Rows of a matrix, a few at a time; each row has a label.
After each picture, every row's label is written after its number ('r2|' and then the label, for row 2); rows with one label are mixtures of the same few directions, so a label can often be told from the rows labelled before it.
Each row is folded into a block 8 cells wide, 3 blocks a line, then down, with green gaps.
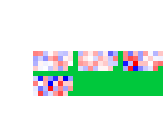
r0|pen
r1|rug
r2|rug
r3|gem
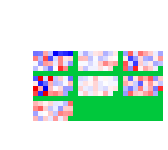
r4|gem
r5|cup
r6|rug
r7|rug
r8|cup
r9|gem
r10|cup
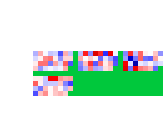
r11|gem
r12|gem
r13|rug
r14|gem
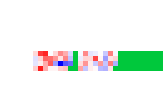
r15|cup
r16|gem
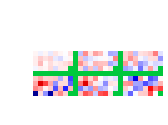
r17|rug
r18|rug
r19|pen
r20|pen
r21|cup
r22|cup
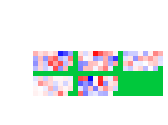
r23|pen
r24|gem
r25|rug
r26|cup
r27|pen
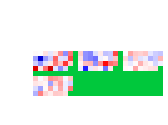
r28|pen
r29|cup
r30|rug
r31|gem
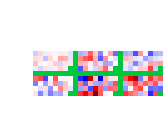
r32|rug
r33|pen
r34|cup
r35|pen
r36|pen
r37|cup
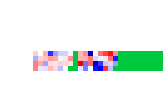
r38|gem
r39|pen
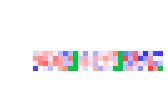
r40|rug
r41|rug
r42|gem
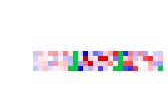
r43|gem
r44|rug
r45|rug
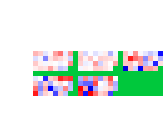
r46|gem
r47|gem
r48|pen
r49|pen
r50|rug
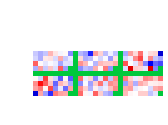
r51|cup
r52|cup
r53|cup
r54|pen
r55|gem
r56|gem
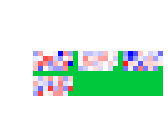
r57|gem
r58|rug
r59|cup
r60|gem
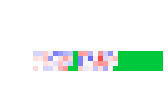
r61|gem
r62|pen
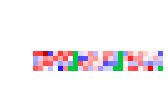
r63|cup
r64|cup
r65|cup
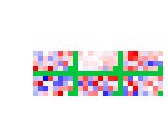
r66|pen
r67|cup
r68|cup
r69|cup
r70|gem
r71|rug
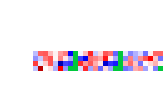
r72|cup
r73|cup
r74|rug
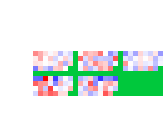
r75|pen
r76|rug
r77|cup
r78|pen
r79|gem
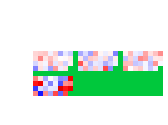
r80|pen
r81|cup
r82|gem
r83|cup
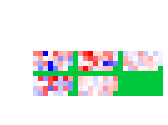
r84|pen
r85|cup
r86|rug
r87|gem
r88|cup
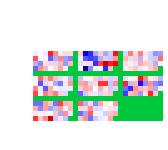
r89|gem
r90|cup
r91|rug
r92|rug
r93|rug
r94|gem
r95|pen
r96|rug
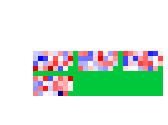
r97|pen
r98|pen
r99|pen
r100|cup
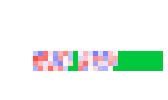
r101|pen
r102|gem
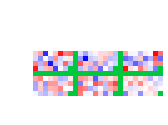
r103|pen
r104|cup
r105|rug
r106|pen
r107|gem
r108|pen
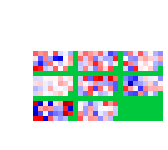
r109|rug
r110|rug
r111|rug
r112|gem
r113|gem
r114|cup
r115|rug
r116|pen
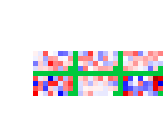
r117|pen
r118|pen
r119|cup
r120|gem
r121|gem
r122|rug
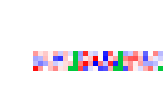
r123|rug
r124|gem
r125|pen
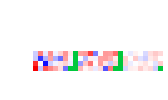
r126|rug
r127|cup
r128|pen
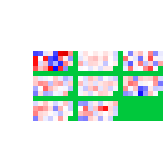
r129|pen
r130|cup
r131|gem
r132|rug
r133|gem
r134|pen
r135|pen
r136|rug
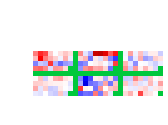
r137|cup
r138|gem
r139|rug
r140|pen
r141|cup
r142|pen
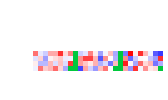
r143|gem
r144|pen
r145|rug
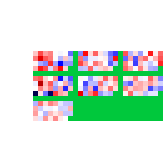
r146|cup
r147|rug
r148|gem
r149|pen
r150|pen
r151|cup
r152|rug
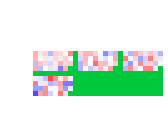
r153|cup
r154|pen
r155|gem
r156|gem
